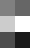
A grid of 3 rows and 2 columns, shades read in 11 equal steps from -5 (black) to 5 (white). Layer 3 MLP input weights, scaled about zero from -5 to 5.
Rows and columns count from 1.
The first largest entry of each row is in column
1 2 1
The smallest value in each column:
-2 -4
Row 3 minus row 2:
-5 -9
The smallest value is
-4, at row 3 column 2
